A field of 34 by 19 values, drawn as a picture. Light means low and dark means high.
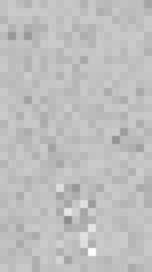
There are no regular stripes. Values change most from cell to cell in the bottom middle. There is no overall slope. No single row or column stands out from its neighbours. Neither half mirrors the other. The distribution is heavy-tailed on both sides. In the bottom middle lies a patch that is rougher than the rest.
